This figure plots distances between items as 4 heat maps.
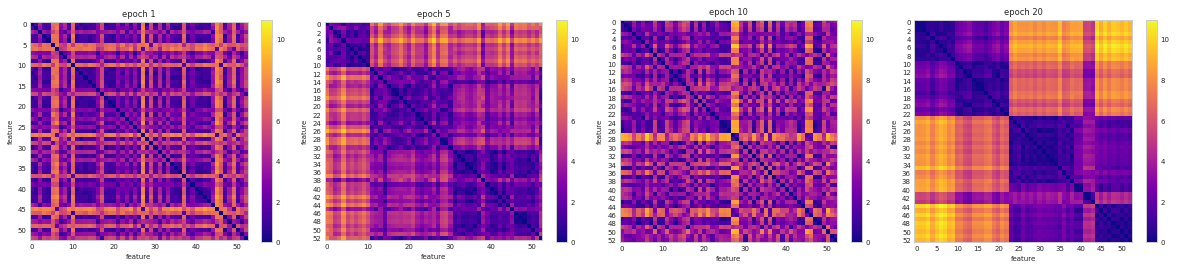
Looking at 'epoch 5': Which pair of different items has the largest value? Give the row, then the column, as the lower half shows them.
26, 4
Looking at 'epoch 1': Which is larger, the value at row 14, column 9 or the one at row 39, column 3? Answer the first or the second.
the second
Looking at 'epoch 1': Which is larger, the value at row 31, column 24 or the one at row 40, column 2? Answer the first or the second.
the first
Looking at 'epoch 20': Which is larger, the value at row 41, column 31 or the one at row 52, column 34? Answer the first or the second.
the first
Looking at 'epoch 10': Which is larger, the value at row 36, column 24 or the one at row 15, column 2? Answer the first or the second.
the first
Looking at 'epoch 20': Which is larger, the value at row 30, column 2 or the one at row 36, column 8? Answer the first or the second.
the first
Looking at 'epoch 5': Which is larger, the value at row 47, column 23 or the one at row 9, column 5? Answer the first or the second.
the first
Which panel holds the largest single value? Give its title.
epoch 20
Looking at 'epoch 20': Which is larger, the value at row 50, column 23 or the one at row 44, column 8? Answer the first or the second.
the second
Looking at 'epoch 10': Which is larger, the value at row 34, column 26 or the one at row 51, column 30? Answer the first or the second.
the first
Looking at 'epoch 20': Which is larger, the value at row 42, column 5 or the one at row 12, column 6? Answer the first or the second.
the first
